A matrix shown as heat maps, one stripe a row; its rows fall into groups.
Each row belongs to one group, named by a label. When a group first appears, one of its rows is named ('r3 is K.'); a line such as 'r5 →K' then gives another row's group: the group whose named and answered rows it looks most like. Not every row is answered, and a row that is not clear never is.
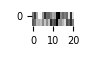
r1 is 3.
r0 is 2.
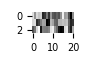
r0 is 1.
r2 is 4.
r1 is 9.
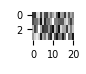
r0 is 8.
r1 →4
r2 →2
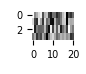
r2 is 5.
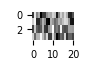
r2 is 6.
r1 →9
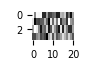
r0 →1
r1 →5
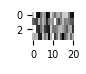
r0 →9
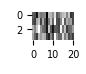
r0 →9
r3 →9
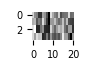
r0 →5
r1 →9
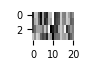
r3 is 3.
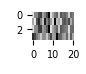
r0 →5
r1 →6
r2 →5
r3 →2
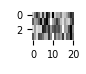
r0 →9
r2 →1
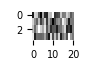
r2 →3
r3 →5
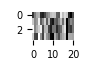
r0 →4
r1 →3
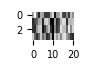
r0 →6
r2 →2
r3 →9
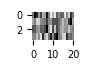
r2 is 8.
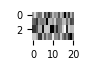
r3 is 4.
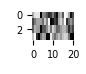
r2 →4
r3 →9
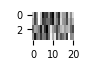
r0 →2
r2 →8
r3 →5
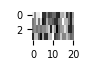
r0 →1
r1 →1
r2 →4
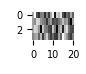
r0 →6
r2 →4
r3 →1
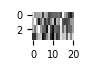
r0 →1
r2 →3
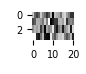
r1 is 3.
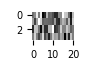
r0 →1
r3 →6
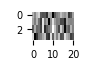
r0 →3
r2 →6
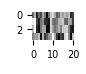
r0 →9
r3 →4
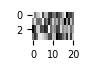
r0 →1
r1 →6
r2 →8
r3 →2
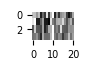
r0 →4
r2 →6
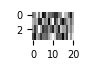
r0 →1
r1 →5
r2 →2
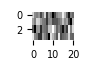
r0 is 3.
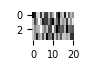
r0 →8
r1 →2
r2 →1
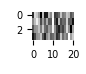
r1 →4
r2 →4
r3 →2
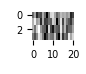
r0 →9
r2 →3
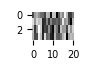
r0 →4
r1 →1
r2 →2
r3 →2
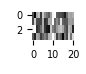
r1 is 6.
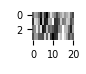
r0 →8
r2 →1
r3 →3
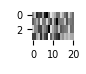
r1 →1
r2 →5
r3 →8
